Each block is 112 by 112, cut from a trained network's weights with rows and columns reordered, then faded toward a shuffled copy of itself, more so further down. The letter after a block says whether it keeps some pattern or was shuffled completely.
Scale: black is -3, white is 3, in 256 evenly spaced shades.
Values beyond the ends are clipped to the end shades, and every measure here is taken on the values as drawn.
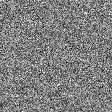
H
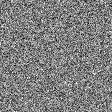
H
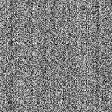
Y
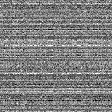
Y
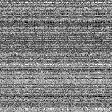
Y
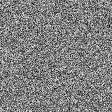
H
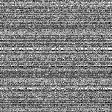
Y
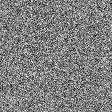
H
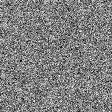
H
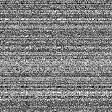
Y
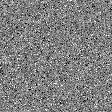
H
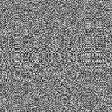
Y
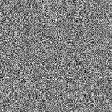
Y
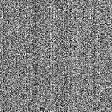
Y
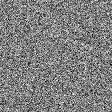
H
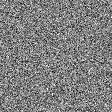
H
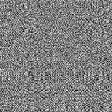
Y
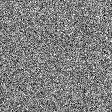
H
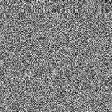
Y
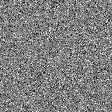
H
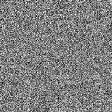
Y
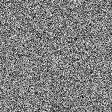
H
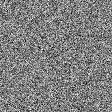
H
